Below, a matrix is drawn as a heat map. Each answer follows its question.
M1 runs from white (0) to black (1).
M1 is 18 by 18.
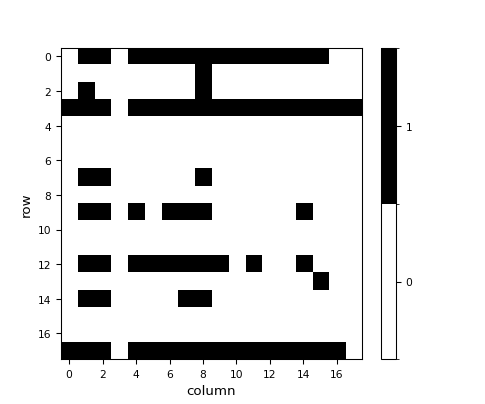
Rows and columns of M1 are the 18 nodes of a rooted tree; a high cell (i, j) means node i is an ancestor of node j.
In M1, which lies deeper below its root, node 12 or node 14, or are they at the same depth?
node 14
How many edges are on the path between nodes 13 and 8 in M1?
8
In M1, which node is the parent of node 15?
13
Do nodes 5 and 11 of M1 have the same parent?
yes
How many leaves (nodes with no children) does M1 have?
8
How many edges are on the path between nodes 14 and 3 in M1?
5
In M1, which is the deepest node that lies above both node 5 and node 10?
0
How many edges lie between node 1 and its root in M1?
8
